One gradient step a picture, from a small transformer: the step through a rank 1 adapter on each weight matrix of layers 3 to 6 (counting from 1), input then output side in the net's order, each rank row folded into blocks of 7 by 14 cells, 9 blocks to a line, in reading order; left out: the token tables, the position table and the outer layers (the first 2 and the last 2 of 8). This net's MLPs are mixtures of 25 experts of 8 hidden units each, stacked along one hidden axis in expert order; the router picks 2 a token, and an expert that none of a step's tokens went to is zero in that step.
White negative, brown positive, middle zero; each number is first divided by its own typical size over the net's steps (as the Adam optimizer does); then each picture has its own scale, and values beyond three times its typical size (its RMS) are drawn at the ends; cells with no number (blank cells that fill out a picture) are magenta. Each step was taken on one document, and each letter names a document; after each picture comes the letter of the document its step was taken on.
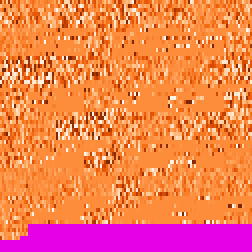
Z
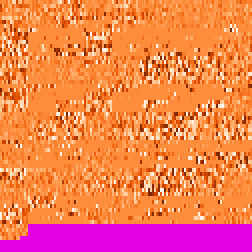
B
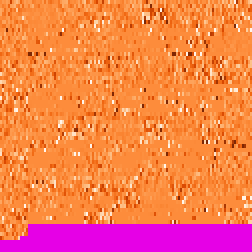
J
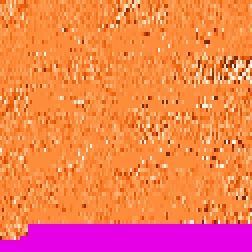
J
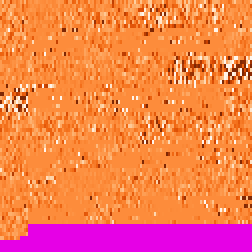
J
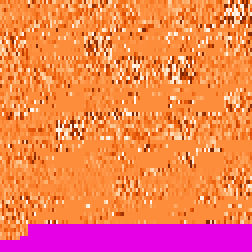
Z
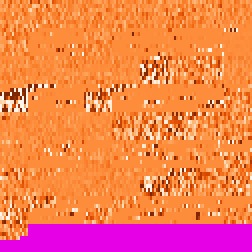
B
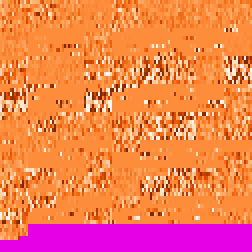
B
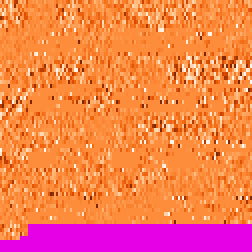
J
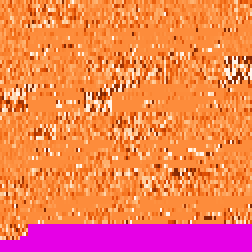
B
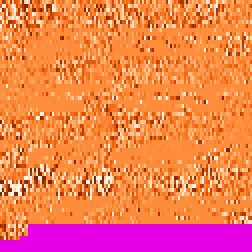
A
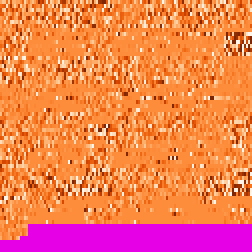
A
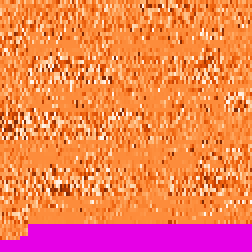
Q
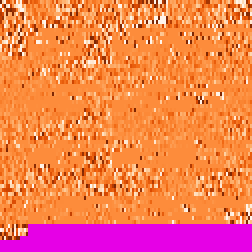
A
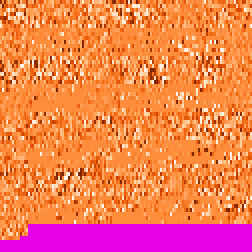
Q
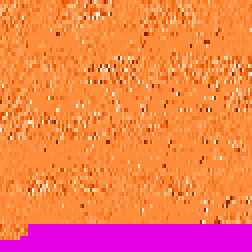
J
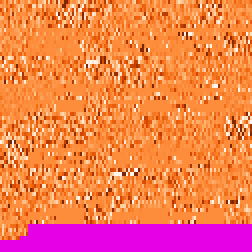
A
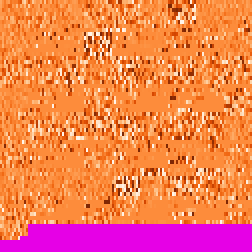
Z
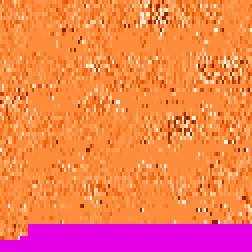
J
